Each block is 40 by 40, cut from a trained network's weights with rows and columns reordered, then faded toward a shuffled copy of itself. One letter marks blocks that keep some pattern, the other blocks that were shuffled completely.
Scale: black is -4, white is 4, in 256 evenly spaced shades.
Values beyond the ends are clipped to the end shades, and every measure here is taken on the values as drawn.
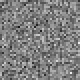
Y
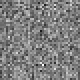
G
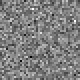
Y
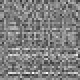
G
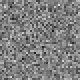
Y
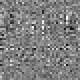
G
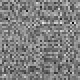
G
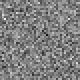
Y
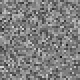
Y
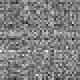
G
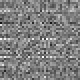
G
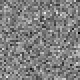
Y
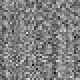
G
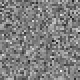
Y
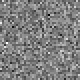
Y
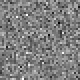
Y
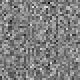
G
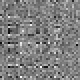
G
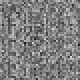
G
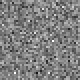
Y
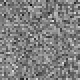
Y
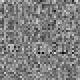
G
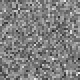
Y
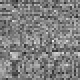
G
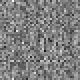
G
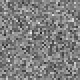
Y
